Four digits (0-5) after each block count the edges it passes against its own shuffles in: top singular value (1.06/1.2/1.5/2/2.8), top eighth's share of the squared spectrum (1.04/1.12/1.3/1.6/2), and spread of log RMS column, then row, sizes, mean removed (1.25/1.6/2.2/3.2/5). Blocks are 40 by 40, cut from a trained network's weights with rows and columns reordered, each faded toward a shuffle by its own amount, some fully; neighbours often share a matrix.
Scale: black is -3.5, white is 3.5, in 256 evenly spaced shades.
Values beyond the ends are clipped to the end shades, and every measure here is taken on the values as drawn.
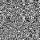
3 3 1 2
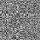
3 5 3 1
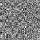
3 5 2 0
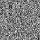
2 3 1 0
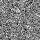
0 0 0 0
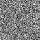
2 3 0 1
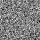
0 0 0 0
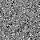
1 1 0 0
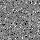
0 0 0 0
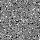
0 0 0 0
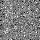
1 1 0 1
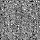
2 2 0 1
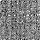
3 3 0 1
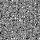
1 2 0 1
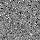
0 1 0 0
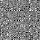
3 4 2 2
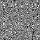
2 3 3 0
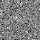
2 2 1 0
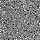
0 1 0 0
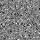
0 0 0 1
